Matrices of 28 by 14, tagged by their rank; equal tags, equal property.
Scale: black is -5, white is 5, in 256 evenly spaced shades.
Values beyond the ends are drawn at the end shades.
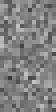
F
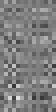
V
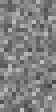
F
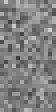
F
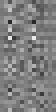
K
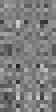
K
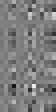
V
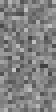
F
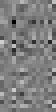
K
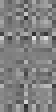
V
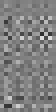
V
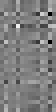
V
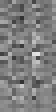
K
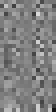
K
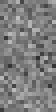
F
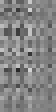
V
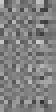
K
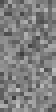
F
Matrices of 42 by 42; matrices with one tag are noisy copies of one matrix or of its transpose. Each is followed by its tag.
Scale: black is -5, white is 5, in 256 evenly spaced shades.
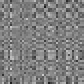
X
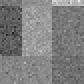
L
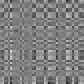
X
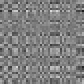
X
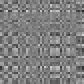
X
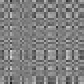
X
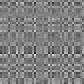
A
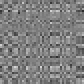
X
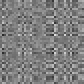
A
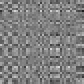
X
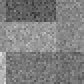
L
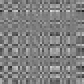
X
